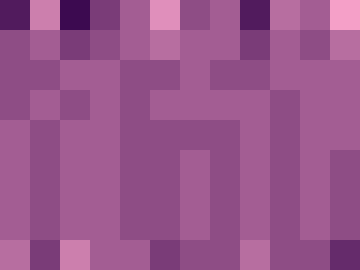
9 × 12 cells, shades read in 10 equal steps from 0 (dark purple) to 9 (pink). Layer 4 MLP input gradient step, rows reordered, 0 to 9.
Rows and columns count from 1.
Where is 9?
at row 1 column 12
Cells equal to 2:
1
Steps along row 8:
down up same down same up down up down up down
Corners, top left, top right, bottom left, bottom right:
1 9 6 2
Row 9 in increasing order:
2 3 3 4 4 4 4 5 5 6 6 7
